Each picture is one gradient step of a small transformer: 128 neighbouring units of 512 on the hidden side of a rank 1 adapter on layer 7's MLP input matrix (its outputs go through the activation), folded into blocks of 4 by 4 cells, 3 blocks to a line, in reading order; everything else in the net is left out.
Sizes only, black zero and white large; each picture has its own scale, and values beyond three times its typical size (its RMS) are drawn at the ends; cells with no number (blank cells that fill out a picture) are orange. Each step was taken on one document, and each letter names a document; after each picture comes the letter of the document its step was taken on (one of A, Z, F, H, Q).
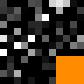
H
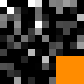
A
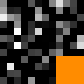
A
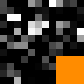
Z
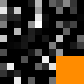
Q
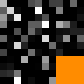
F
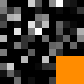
Z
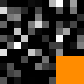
A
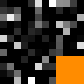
Q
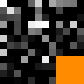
F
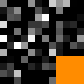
H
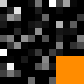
F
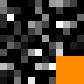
Q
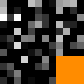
A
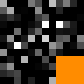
F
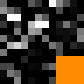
Z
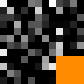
A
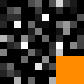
Q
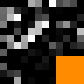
Z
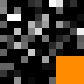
Z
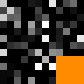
Q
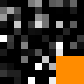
Q
